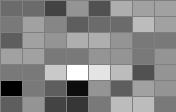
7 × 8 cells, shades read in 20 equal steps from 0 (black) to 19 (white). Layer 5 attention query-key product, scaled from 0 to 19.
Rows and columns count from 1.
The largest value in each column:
12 12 15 19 17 14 14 12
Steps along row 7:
up down down up up same down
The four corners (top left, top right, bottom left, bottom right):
8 12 7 9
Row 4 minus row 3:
5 0 -2 -4 -2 0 0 2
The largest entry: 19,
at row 5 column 4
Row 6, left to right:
0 9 7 1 11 7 12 11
